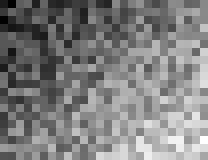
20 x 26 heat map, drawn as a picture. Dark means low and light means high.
The grain is fine, like static. Neither half mirrors the other. No regular stripes run through it. There is an overall slope up to the bottom right. The top left is the ninth with the lowest average. The ninth with the highest average is the bottom right.
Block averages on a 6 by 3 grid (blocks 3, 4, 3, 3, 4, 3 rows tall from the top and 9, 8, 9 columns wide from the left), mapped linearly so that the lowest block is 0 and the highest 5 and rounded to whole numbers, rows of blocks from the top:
012 | 013 | 123 | 134 | 234 | 235
